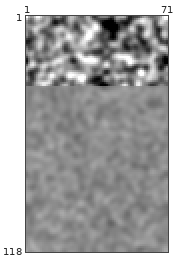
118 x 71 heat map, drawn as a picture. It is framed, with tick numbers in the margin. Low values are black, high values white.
Seam: horizontal, 30% of the way down, the bottom part calmer. Grain: blotchy. Mirror symmetry: none. Histogram: heavy tails on both sides. Slope: none. Stripes: none.
